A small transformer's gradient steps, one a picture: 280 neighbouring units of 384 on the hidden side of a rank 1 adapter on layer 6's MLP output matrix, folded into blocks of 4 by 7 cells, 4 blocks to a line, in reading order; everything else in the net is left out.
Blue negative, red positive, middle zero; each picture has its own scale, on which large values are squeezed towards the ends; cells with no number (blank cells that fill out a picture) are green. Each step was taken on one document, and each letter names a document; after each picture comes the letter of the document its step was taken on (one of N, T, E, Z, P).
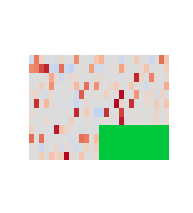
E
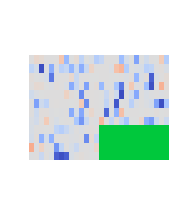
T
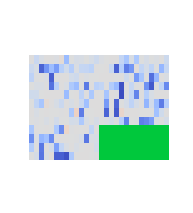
T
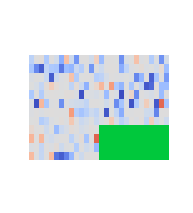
E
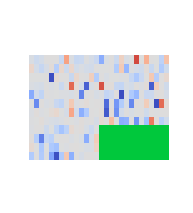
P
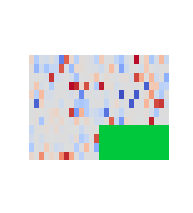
E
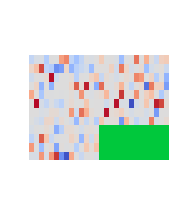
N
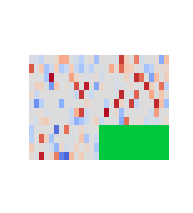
E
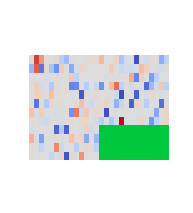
E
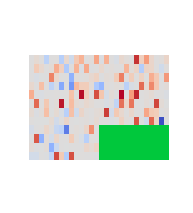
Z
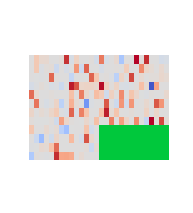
Z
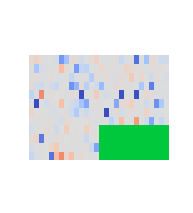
P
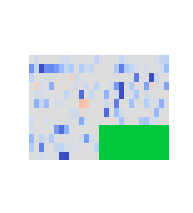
T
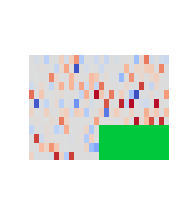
Z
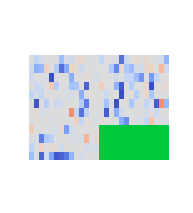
N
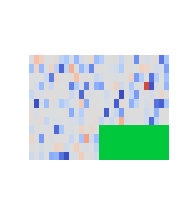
N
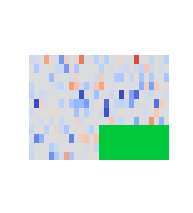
P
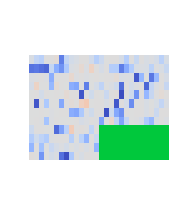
N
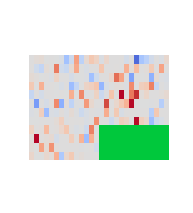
Z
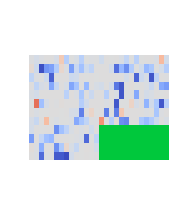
T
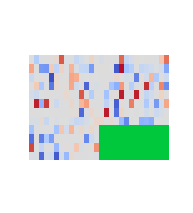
T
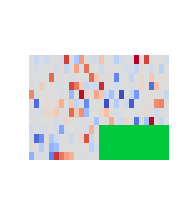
Z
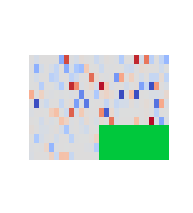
P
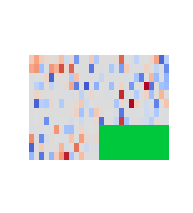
E
